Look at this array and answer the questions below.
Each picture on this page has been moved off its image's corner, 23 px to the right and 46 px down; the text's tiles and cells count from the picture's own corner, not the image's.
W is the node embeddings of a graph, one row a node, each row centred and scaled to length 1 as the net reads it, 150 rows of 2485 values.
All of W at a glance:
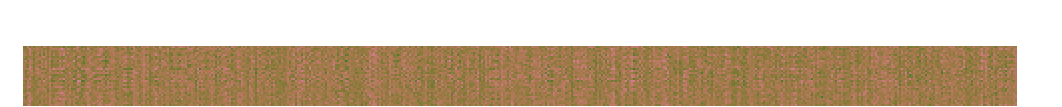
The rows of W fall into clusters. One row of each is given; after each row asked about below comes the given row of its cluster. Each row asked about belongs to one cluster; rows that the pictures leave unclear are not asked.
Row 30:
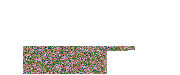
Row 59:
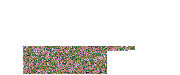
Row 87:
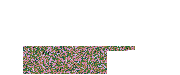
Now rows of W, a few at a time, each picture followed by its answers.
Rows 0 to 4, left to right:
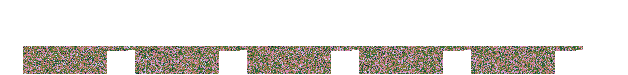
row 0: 30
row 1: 87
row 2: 59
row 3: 87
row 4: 87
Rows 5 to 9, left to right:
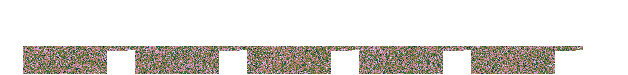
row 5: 59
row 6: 59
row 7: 87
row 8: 59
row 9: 30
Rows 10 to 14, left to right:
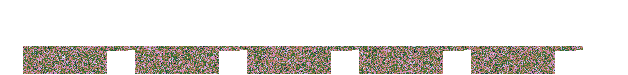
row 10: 30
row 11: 59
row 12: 87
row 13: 87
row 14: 30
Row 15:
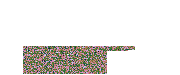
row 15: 30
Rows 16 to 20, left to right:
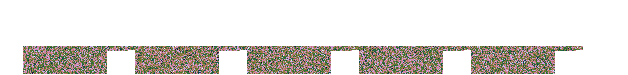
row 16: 59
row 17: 59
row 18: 30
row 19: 87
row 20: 30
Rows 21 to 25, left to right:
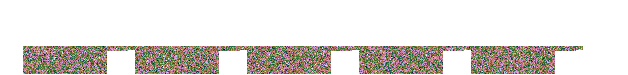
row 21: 59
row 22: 30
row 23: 30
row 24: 59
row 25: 87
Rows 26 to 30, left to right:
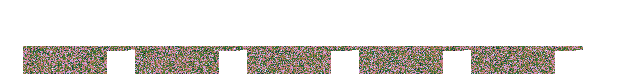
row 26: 87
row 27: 87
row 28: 30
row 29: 30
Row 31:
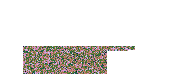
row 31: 59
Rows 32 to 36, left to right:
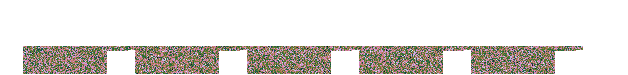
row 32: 87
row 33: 87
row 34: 59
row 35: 59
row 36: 30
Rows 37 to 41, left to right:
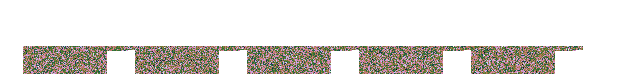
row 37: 30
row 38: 30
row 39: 30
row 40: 87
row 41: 87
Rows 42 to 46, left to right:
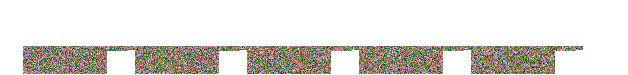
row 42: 30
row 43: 30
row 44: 59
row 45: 30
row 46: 59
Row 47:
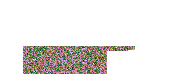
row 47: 87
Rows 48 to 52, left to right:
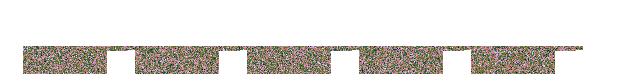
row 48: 30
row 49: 87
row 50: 30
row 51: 87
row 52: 59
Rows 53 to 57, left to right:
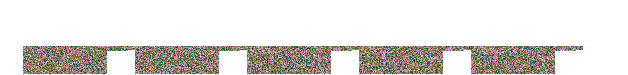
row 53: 30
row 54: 30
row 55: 59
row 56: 59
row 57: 59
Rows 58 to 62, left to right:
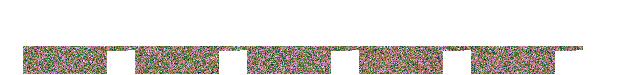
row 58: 30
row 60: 30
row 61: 87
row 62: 87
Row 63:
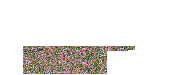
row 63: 87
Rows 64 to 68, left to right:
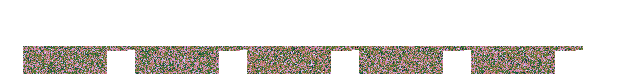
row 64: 59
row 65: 87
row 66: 59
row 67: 87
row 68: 59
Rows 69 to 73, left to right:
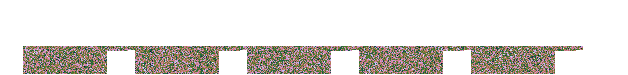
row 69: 59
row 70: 87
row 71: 30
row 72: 87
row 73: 30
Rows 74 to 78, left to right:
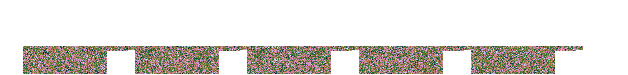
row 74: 87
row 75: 87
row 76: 87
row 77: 87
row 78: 59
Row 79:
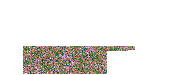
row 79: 30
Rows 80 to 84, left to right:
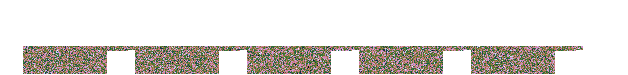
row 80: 30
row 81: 30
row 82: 59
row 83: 59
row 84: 30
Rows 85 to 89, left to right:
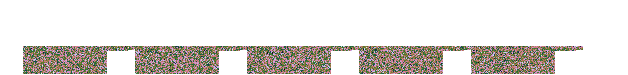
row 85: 87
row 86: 87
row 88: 87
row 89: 30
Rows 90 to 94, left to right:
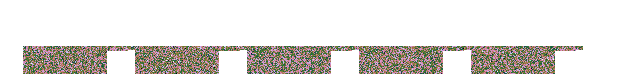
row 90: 59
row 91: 30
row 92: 87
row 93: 87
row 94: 59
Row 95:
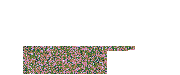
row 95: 87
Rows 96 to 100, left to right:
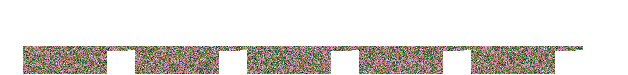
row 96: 59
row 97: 87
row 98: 30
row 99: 87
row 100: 59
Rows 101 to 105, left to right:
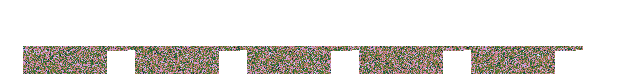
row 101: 59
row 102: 87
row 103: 30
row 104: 59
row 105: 59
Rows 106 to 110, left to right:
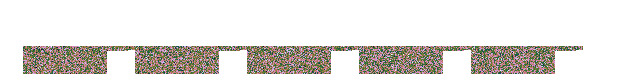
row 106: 87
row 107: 87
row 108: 87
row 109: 30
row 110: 87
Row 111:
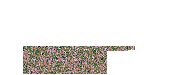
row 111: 87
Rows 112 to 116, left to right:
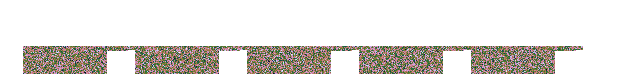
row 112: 30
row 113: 59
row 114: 30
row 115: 59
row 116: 30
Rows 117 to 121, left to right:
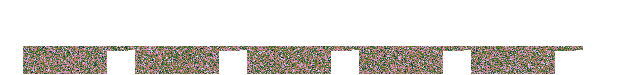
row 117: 87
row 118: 59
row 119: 59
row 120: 30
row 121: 30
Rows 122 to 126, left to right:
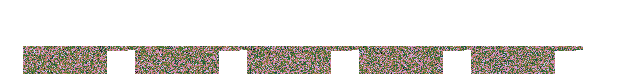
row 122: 59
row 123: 59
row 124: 87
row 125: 87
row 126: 30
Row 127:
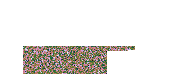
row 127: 59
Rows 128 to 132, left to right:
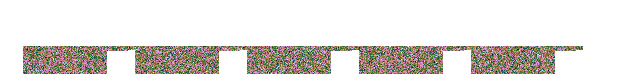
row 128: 87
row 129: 59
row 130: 30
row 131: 87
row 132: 59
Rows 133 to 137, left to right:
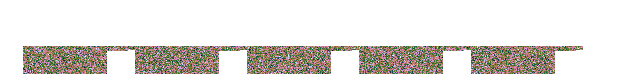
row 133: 59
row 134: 30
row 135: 30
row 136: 59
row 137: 30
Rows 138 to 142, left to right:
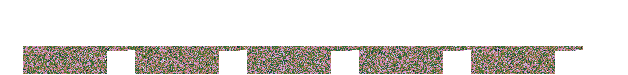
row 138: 59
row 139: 87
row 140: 30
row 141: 87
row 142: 59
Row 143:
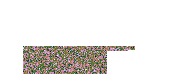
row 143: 59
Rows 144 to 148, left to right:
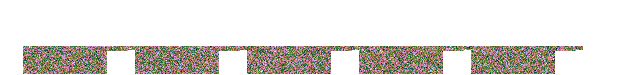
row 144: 30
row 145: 30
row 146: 87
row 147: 59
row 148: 59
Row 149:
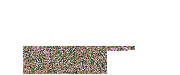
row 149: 59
